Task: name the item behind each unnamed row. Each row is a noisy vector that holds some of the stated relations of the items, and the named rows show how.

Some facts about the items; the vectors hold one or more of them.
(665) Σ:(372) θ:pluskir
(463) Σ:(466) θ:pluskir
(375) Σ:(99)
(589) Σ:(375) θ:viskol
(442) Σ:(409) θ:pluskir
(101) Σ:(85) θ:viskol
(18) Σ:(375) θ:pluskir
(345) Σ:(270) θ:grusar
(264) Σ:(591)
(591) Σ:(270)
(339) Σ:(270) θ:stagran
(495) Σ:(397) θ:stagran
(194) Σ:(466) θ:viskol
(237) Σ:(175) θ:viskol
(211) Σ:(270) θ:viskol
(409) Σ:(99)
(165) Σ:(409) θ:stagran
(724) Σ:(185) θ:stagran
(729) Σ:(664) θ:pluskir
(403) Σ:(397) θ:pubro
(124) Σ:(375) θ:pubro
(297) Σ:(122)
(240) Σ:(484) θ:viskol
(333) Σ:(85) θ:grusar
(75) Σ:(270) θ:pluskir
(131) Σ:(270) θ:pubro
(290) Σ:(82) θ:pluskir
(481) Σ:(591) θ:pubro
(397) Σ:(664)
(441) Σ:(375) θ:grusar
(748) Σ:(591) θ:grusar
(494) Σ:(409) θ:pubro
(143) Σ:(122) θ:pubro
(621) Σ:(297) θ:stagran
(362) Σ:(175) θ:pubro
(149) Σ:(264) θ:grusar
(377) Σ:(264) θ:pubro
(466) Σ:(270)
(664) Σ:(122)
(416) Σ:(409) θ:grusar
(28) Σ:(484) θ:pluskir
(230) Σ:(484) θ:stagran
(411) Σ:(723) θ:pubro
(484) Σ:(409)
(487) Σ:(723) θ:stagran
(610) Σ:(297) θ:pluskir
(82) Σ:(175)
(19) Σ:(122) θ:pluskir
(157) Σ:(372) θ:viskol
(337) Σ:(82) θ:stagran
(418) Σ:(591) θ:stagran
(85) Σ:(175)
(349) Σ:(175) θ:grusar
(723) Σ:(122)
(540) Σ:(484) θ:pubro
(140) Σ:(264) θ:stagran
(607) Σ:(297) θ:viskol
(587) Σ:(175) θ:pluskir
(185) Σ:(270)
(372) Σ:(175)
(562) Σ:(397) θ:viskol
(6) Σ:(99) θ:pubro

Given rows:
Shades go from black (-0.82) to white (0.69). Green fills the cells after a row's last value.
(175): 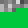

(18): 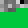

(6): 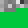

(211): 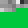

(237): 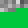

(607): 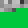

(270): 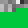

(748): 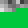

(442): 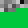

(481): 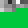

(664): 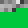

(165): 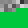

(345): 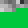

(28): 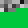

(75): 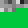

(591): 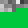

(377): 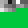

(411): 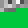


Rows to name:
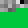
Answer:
(589)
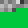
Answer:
(122)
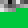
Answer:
(140)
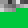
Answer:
(418)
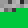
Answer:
(610)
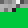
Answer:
(397)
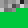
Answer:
(416)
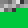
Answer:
(729)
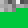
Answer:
(131)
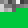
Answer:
(264)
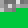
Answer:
(362)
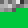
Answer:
(723)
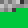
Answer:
(297)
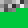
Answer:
(540)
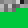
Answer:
(409)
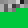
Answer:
(484)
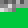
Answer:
(333)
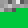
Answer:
(143)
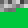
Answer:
(487)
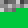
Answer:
(587)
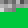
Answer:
(349)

